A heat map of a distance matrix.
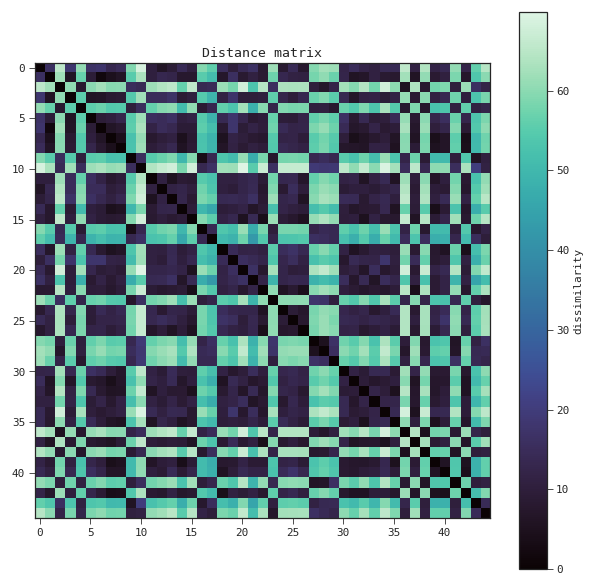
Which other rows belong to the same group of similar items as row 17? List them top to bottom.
2, 4, 9, 10, 16, 23, 27, 28, 29, 36, 38, 41, 43, 44
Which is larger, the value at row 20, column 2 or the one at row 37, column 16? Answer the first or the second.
the first
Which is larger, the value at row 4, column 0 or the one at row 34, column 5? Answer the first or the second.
the first
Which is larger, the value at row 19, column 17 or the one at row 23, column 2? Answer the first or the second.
the first
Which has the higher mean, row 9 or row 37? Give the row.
9
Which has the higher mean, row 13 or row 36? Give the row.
36
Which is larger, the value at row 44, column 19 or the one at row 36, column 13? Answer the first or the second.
the second
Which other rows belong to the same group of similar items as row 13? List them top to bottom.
0, 1, 3, 5, 6, 7, 8, 11, 12, 14, 15, 18, 19, 20, 21, 22, 24, 25, 26, 30, 31, 32, 33, 34, 35, 37, 39, 40, 42
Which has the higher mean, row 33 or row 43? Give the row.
43
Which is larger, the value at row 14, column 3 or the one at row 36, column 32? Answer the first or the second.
the second
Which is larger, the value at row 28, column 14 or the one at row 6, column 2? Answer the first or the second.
the second
